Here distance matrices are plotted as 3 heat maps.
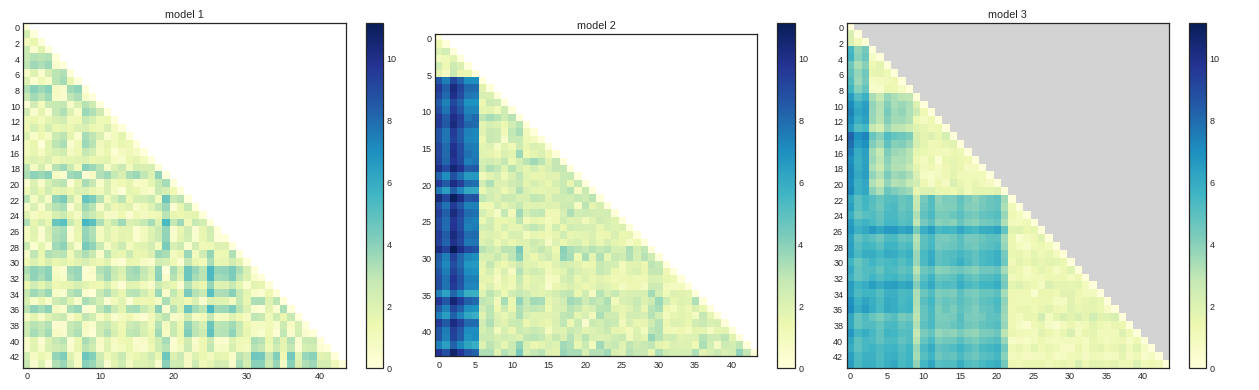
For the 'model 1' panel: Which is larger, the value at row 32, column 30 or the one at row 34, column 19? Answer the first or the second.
the first
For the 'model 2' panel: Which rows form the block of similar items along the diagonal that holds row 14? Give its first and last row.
6 to 43
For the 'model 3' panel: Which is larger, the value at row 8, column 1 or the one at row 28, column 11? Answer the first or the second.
the second
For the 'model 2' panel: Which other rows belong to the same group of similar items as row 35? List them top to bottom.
6, 7, 8, 9, 10, 11, 12, 13, 14, 15, 16, 17, 18, 19, 20, 21, 22, 23, 24, 25, 26, 27, 28, 29, 30, 31, 32, 33, 34, 36, 37, 38, 39, 40, 41, 42, 43
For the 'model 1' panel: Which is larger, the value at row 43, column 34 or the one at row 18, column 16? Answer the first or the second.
the first
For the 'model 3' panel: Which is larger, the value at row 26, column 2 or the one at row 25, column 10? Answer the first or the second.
the first
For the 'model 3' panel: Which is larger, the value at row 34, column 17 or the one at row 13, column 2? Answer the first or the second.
the second
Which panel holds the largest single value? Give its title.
model 2
